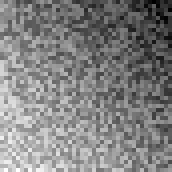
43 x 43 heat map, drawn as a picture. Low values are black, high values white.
The ninth with the lowest average is the top right. The halves do not mirror each other. Values rise toward the bottom left. The histogram is bell-shaped.
